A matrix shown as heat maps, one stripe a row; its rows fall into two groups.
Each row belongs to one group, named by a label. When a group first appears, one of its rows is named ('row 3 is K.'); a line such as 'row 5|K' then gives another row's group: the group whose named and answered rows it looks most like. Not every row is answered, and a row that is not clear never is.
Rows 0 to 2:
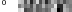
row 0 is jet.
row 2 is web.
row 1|web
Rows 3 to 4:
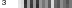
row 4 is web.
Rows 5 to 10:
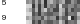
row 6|web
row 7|jet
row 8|web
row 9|jet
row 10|web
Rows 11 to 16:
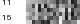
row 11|jet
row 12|web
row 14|jet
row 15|jet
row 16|web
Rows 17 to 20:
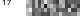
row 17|jet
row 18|web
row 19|jet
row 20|web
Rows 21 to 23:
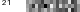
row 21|jet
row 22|web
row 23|jet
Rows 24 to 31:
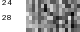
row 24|jet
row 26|web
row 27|jet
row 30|jet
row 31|jet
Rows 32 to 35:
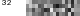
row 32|jet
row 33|jet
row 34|web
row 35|jet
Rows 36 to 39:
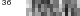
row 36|web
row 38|jet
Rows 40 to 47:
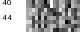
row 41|web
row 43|jet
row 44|web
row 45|web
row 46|web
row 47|jet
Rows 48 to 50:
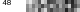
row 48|jet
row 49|jet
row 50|jet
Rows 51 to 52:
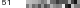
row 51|jet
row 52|web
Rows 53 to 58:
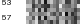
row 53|web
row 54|web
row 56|jet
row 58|jet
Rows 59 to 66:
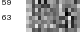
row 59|web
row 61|jet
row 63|jet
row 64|jet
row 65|jet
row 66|web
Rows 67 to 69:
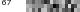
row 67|web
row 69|jet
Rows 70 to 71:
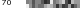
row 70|web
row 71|jet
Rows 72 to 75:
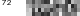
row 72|web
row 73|jet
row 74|jet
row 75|web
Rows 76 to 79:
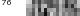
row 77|jet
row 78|web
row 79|web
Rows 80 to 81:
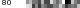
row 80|web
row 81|web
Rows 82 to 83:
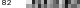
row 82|web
